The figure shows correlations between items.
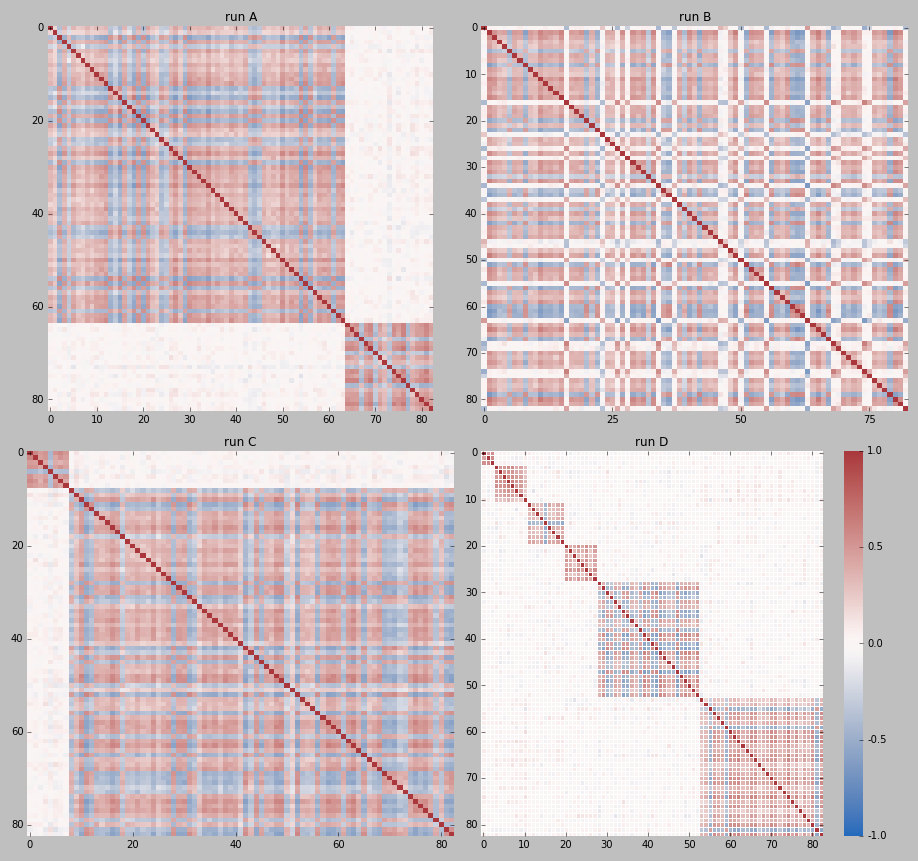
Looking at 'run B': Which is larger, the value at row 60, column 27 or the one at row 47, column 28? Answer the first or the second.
the second
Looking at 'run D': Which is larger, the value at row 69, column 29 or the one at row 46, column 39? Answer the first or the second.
the second
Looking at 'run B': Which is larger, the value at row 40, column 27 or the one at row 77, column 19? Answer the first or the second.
the first
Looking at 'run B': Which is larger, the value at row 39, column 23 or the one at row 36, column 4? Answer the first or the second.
the first
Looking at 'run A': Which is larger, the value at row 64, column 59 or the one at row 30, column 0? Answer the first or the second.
the second
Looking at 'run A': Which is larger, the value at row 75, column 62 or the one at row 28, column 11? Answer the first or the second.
the second
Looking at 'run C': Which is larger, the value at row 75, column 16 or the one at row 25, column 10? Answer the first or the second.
the first
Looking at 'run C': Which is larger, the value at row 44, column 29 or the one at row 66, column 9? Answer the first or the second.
the first
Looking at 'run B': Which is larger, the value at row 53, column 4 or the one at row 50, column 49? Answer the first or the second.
the first
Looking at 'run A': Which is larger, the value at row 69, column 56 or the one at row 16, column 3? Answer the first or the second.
the second
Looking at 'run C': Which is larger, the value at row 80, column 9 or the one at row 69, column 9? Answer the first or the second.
the first
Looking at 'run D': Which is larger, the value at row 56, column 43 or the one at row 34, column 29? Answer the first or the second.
the first
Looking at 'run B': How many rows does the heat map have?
83
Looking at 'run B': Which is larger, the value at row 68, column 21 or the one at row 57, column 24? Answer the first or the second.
the second
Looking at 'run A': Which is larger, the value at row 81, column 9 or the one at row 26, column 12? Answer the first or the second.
the second
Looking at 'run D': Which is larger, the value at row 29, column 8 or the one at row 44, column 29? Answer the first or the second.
the second
